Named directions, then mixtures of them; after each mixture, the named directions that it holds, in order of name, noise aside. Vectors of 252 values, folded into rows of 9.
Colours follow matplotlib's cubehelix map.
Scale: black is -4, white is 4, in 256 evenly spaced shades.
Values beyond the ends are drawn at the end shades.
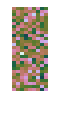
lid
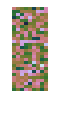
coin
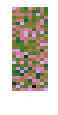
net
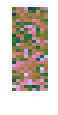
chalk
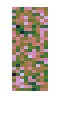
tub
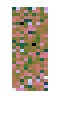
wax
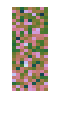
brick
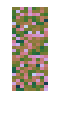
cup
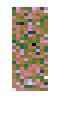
lid, wax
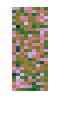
tub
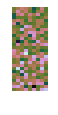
chalk, cup, net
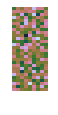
coin, lid, net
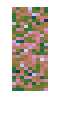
cup, wax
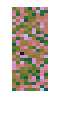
lid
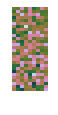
cup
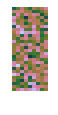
tub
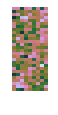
coin, lid, tub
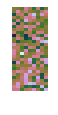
chalk, lid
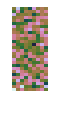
net, tub, wax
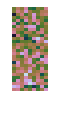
chalk, lid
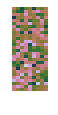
brick, coin, tub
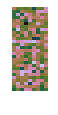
coin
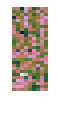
chalk, tub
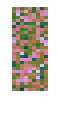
coin, lid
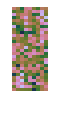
tub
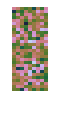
coin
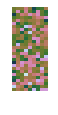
chalk, cup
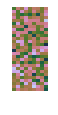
cup, net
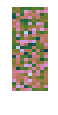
brick, coin, wax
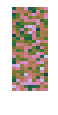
chalk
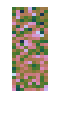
brick, cup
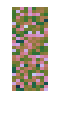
cup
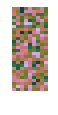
brick, tub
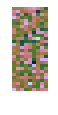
coin, lid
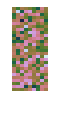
brick, chalk, cup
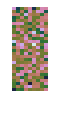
coin, lid, wax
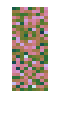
net
